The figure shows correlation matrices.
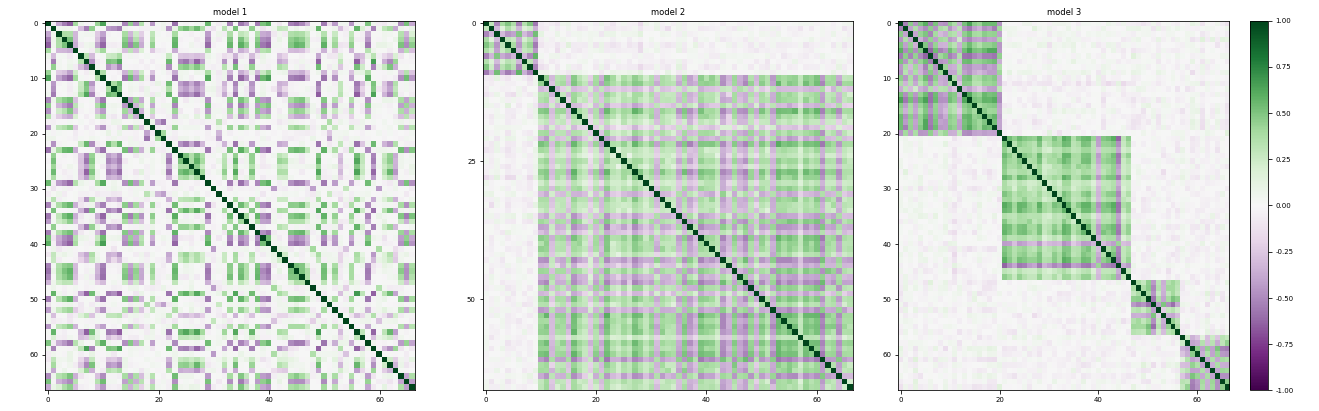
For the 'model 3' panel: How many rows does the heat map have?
67
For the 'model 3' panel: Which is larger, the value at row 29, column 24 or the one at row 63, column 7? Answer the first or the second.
the first
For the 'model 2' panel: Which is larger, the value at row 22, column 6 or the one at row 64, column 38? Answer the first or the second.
the second
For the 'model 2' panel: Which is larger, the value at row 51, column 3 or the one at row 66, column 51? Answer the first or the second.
the second
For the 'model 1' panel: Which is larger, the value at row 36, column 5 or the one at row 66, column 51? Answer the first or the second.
the second
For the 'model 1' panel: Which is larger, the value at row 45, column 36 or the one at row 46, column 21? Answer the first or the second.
the first
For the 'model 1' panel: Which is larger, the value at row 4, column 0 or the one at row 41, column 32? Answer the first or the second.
the second
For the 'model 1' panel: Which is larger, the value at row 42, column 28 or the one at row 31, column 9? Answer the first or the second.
the first
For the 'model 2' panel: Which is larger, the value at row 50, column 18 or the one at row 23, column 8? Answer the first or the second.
the first
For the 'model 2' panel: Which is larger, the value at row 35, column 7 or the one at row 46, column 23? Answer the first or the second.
the first
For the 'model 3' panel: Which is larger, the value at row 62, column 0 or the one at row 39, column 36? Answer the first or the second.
the second
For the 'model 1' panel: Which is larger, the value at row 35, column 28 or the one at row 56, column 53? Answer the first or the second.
the first
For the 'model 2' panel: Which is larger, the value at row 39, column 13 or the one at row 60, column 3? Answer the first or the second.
the first
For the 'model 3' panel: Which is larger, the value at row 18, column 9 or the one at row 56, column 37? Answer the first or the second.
the second
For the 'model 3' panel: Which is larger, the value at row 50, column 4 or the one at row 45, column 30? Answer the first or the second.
the second
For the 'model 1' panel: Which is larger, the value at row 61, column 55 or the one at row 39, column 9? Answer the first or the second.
the second
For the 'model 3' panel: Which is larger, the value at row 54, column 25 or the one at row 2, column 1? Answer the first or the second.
the first
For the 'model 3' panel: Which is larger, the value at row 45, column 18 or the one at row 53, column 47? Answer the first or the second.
the first
